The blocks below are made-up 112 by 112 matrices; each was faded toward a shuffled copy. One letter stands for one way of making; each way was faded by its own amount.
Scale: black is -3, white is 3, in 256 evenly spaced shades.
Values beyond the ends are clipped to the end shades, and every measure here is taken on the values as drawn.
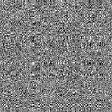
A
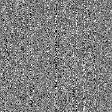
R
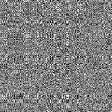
A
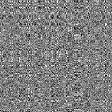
A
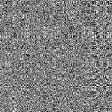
A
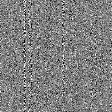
R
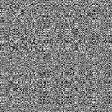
A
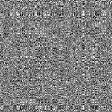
A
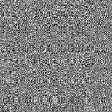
A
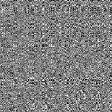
A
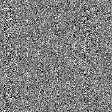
R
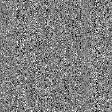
R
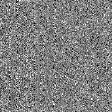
R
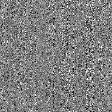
R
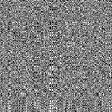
A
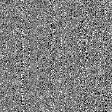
R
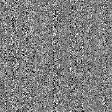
R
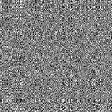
A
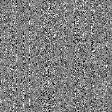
R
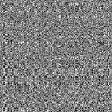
A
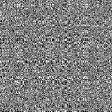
A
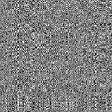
A
